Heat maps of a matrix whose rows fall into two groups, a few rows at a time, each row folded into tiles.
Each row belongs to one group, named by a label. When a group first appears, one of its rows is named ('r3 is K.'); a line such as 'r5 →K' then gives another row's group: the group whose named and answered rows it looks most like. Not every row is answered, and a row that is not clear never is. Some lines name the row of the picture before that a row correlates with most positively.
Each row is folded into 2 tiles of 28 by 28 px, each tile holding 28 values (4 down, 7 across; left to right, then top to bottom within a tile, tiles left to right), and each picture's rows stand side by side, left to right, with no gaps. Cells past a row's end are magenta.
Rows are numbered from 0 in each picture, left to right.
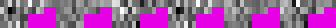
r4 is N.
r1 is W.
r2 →N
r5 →N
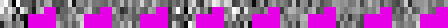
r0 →N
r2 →N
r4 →N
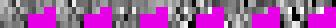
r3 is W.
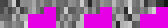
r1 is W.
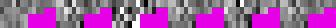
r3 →N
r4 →N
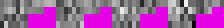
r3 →N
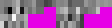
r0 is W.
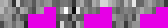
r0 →N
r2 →W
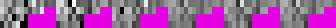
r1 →N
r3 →N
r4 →N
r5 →N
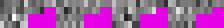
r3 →N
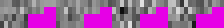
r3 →N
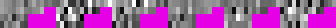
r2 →W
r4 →W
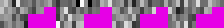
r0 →N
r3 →N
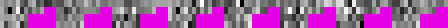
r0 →W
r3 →W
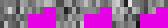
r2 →N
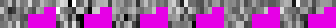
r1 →N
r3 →N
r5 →N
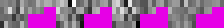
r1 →N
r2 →N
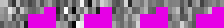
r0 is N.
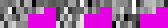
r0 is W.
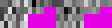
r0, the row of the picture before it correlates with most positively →1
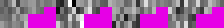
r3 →N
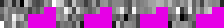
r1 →N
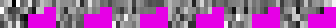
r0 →N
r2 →W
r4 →W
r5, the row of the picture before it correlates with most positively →0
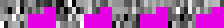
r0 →W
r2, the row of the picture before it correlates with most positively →3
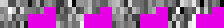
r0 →N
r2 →N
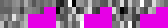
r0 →W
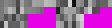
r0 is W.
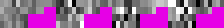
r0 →N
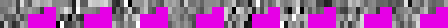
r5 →W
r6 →W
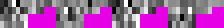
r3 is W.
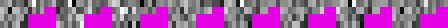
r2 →N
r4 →N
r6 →N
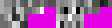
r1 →W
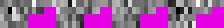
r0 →W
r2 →N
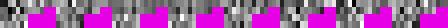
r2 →W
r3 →W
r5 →W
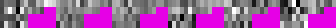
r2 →N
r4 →N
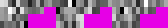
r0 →N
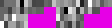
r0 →W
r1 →W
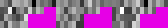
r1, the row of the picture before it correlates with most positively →1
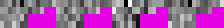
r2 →N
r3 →W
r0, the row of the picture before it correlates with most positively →1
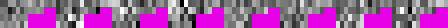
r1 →W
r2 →N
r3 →N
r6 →W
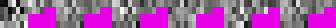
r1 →N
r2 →N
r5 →N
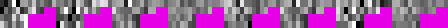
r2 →N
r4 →N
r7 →N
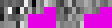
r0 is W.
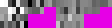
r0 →N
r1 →W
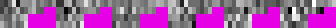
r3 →N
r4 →W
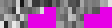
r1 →W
